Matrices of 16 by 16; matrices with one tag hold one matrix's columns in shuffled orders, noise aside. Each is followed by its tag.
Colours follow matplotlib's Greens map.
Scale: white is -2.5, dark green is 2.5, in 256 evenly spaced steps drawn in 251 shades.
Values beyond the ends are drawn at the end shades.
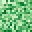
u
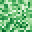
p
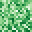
p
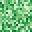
p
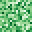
u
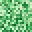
p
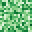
u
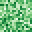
p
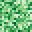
u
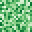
u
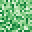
p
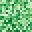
p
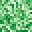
p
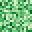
u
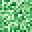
u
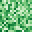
p
